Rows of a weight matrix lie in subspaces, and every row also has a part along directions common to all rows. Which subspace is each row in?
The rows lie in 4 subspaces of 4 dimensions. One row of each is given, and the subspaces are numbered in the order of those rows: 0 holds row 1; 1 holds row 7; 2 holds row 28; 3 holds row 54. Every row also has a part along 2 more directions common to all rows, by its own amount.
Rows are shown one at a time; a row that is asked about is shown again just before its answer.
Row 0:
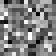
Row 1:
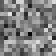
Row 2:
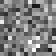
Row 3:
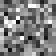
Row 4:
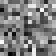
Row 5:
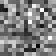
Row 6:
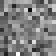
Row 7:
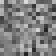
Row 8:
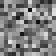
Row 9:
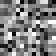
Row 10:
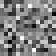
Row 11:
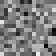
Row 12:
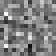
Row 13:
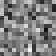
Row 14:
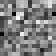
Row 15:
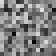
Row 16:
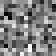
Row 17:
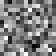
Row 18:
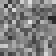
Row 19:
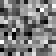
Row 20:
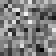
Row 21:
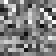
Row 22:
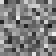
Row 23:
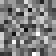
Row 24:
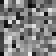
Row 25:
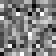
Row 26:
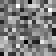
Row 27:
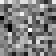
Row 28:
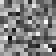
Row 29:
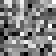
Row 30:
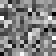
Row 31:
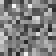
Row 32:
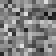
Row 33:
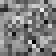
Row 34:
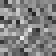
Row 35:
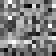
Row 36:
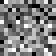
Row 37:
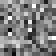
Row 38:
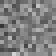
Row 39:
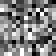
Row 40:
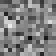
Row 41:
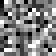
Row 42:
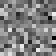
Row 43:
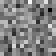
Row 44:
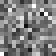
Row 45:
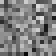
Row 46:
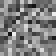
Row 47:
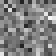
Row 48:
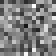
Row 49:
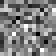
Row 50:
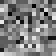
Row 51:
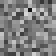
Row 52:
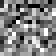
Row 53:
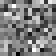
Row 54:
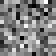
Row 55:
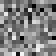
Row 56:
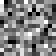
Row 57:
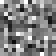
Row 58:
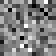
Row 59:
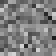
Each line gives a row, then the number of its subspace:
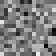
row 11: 3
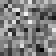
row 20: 3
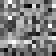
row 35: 1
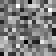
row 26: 3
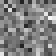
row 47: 3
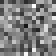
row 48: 1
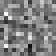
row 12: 1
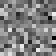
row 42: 2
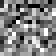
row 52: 0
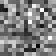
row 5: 2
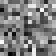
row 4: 2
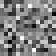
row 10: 2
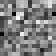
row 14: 0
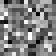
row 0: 1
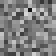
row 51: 0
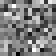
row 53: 0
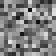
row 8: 0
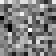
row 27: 1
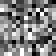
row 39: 0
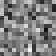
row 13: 1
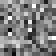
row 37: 1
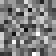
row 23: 0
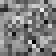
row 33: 0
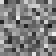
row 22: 3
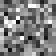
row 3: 1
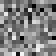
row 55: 0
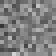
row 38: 2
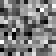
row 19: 2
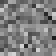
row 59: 2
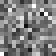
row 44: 3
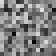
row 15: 0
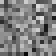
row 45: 1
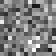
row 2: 2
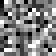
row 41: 1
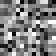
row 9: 3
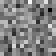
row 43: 3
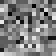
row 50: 2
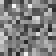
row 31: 0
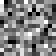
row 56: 1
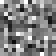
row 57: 1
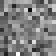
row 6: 0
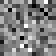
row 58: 3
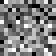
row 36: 3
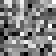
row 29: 0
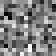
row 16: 1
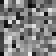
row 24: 3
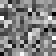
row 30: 2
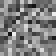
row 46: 3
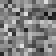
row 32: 3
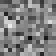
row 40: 1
